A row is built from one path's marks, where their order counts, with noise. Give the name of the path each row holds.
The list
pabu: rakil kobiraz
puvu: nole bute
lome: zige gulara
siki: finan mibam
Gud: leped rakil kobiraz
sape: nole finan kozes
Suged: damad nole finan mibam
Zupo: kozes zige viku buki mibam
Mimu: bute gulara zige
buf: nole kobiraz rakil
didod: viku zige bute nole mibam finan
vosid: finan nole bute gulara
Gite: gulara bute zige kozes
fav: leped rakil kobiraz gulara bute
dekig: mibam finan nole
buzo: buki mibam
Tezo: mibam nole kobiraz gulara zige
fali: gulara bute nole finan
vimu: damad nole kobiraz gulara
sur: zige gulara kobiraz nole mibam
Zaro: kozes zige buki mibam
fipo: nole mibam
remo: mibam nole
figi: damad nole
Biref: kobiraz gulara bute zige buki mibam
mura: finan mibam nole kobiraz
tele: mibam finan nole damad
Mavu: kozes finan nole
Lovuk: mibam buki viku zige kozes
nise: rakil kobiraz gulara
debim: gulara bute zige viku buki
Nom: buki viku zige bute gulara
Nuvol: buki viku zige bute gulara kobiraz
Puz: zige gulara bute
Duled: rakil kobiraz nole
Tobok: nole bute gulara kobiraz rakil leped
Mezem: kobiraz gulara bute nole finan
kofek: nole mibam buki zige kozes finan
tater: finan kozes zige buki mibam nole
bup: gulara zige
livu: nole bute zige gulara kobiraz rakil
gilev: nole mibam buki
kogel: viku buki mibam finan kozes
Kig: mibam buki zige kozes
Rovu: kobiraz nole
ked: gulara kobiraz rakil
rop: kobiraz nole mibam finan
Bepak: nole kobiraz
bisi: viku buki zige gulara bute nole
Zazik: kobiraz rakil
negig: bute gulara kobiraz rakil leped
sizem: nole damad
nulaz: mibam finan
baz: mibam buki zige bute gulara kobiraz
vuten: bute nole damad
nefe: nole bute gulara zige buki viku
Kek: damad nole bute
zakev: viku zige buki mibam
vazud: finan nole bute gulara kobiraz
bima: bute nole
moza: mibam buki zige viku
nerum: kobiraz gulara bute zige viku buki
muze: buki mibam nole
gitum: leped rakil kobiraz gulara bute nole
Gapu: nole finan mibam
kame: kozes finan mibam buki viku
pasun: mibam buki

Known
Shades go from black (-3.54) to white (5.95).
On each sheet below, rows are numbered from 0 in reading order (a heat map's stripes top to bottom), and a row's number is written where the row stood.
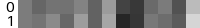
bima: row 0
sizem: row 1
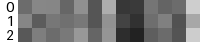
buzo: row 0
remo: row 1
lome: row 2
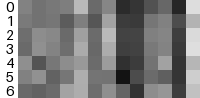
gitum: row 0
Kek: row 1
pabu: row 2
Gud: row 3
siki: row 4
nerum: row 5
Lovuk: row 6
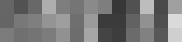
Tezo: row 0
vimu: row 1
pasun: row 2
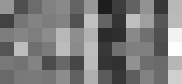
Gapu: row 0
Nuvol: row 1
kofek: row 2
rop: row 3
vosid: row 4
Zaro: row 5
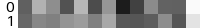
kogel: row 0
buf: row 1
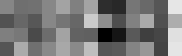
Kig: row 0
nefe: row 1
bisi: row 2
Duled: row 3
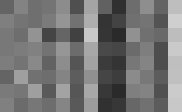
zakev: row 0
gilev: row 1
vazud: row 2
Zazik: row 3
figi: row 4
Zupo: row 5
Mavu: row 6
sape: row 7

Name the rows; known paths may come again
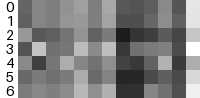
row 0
buf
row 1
Bepak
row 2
Mezem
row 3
rop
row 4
mura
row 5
Puz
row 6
kofek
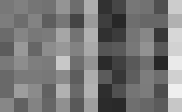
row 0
fipo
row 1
muze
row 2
nise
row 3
Rovu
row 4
fav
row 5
Zaro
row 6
nulaz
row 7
vuten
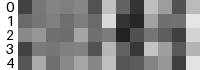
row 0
Nuvol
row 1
baz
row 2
debim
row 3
Nom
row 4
Duled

